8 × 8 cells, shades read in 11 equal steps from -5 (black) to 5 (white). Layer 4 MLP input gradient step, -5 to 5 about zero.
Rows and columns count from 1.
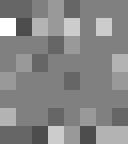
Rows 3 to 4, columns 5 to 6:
1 0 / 0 0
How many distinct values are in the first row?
3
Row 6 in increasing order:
0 0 0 0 0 0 0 0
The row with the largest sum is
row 2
